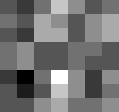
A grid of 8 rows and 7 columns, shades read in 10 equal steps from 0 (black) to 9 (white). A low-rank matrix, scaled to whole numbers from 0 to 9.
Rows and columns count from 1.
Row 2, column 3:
6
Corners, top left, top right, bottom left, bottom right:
3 4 3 5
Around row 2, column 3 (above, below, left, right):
4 6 3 5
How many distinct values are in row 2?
4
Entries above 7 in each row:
0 0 0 0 0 1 0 0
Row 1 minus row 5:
-1 -3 1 4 1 0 1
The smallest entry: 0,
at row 6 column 2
